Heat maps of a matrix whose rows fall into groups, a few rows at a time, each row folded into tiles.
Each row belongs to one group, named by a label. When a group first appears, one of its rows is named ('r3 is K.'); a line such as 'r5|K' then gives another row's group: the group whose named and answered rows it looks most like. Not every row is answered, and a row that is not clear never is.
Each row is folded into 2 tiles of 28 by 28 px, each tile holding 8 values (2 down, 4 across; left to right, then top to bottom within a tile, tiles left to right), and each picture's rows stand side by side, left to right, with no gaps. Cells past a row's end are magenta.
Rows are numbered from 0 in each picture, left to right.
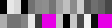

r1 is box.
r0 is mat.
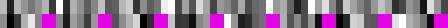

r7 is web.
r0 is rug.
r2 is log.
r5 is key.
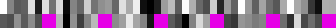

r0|key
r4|rug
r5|box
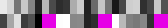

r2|web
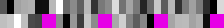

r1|key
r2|web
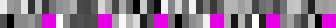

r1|web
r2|log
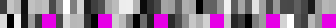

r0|mat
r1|log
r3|rug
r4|key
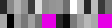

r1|rug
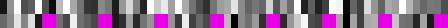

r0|mat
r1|box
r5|log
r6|key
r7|box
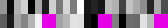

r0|rug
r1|log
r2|rug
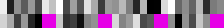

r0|web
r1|key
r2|log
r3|key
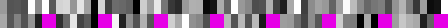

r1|box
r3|log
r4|box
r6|box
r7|log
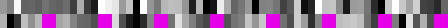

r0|rug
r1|web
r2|key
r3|log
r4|rug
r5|mat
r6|log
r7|box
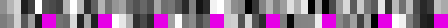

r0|mat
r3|web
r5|rug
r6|box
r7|web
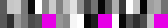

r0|mat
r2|rug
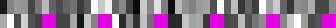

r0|web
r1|mat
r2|key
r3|mat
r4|mat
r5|log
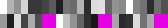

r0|box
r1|web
